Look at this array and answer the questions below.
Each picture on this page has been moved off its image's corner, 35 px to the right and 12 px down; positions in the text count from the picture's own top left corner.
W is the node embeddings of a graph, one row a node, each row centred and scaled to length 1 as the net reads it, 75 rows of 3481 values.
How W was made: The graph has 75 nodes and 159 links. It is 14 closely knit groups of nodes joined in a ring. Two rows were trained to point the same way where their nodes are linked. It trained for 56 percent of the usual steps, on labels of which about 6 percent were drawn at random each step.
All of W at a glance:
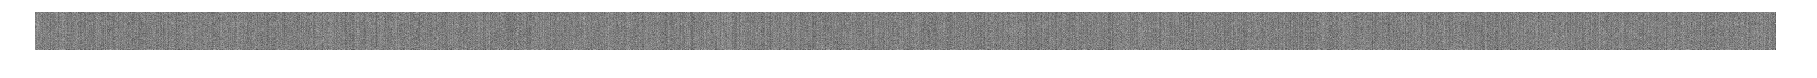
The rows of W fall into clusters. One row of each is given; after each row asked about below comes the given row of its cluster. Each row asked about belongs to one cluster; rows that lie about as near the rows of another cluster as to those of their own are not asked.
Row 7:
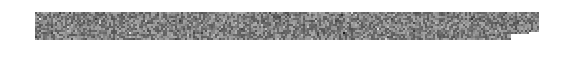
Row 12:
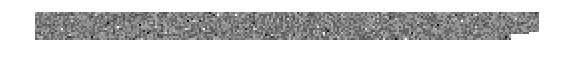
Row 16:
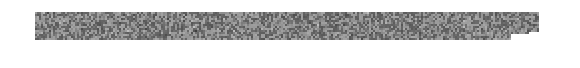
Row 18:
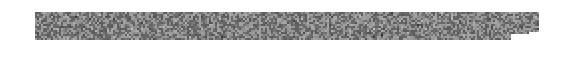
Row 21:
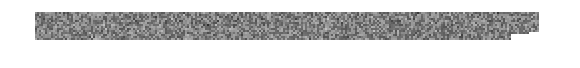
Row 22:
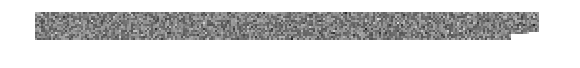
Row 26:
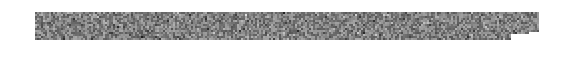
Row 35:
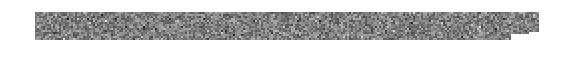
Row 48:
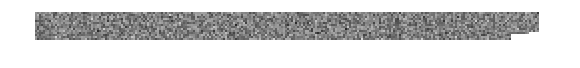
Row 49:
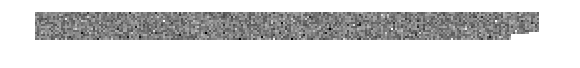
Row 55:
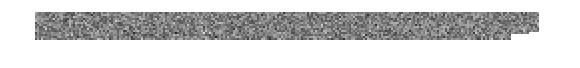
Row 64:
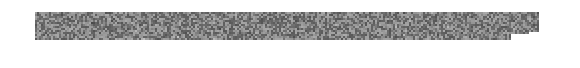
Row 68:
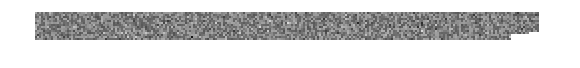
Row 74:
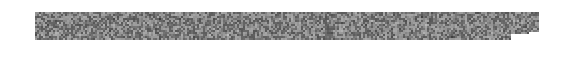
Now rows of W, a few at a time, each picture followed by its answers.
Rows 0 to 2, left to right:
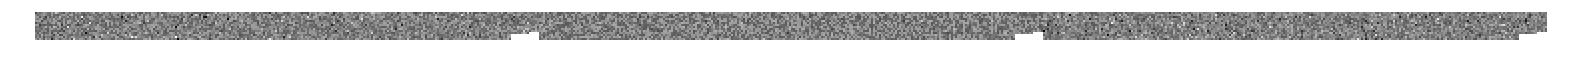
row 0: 7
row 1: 68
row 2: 48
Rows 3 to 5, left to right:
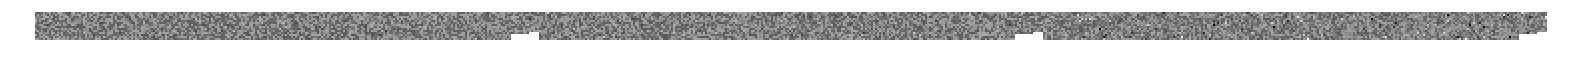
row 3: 18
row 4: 16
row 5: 74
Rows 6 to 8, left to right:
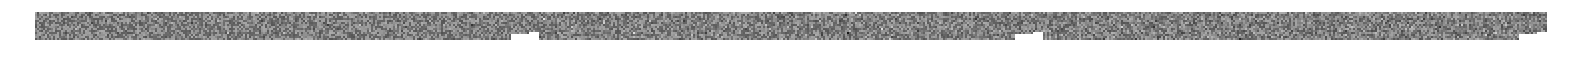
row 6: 64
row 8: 68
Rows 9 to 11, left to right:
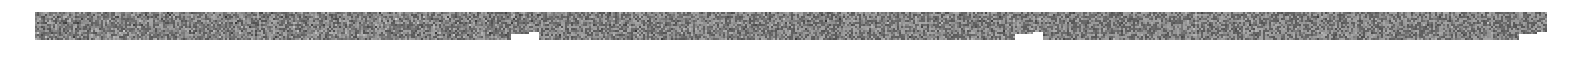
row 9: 35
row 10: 49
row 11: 35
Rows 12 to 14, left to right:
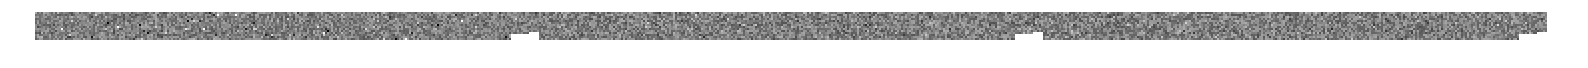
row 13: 55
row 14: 35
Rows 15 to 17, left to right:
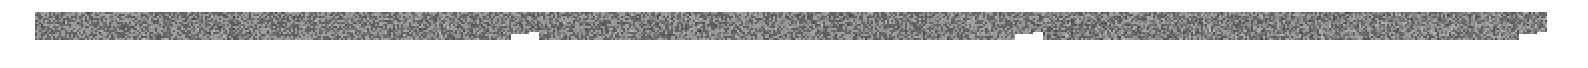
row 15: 64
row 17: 74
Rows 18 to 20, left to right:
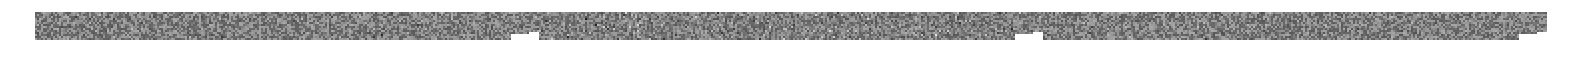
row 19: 49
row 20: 12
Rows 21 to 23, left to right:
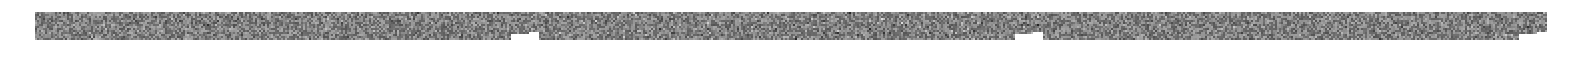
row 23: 21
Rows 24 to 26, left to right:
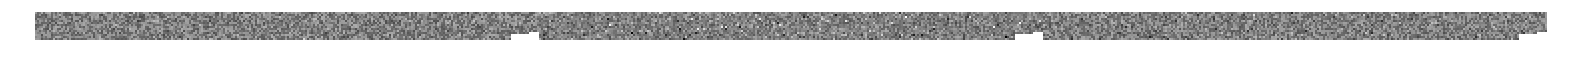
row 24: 21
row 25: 48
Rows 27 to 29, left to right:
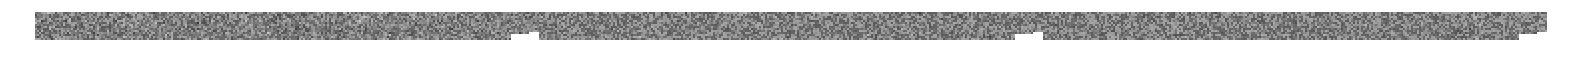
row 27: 18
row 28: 7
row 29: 12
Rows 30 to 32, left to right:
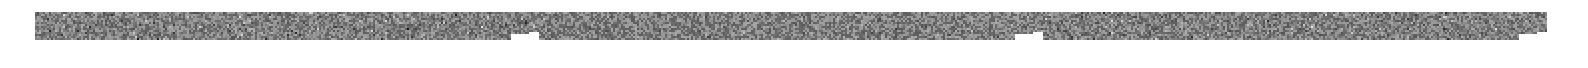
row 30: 35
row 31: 18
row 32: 26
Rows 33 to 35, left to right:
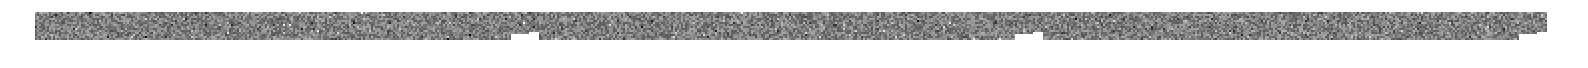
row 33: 64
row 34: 16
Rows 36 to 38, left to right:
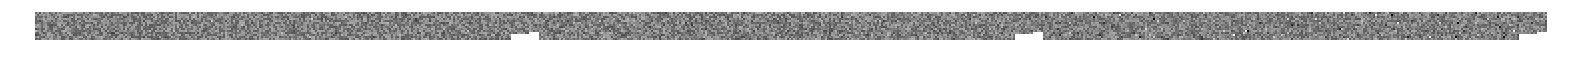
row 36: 26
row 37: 64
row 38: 64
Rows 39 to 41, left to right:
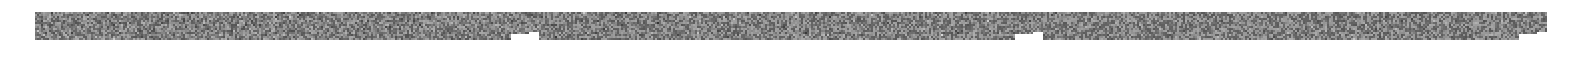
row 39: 26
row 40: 68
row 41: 16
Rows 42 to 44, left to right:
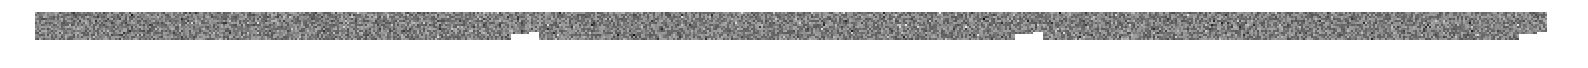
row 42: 49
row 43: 7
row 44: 26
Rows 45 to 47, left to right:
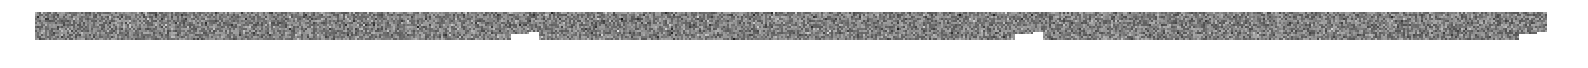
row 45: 55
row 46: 7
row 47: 21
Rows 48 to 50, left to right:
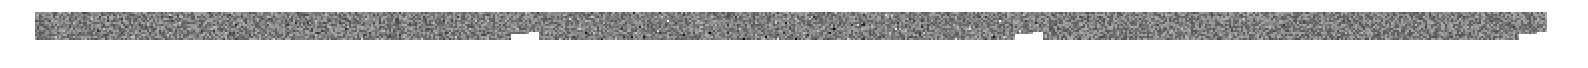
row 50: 22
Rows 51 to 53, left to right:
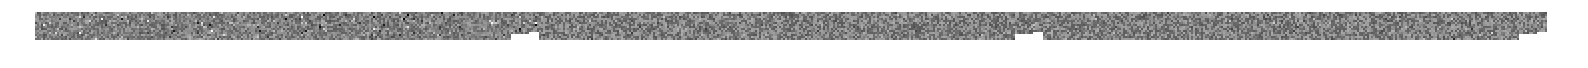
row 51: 16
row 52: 35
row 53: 74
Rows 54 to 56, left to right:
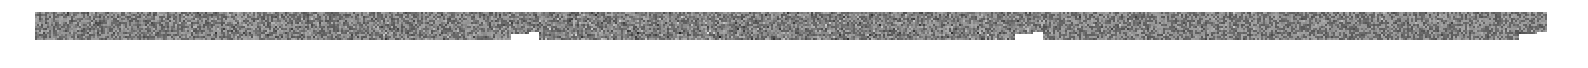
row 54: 16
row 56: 21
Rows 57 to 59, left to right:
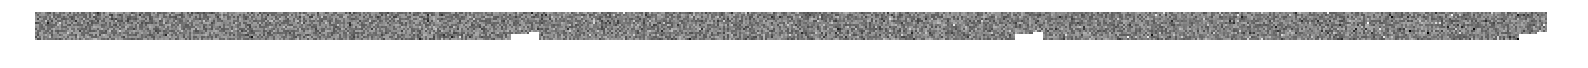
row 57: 7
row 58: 26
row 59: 49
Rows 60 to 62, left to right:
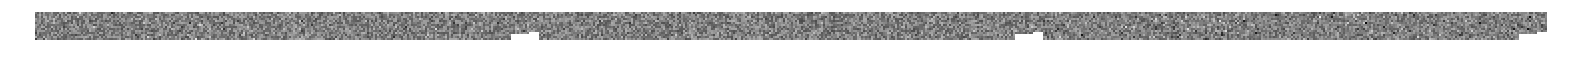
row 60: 68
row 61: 16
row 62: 26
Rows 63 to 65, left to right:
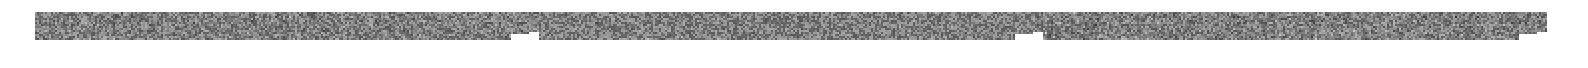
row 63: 12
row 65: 48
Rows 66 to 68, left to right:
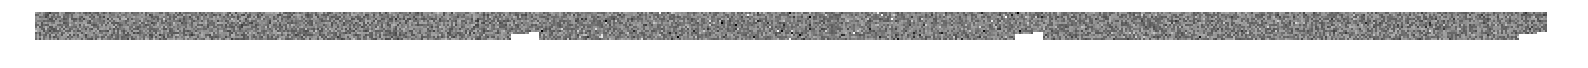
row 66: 22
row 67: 74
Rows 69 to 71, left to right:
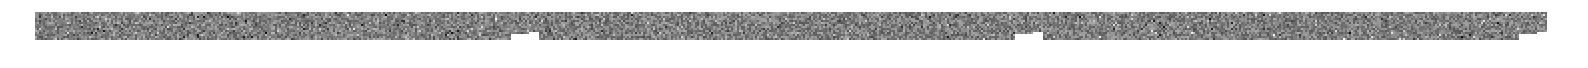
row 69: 48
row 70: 22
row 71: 12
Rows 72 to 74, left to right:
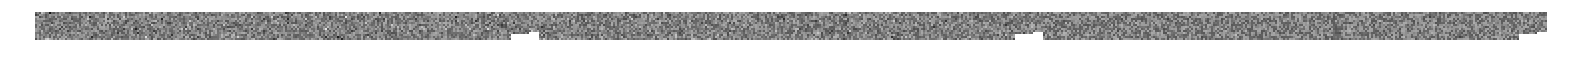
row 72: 22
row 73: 7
